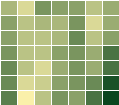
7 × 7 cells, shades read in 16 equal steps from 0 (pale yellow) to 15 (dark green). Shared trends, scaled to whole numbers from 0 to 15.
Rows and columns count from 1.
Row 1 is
5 2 8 7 7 4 6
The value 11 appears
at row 4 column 7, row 5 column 7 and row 7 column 6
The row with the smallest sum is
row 2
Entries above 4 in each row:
5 5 4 5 5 5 5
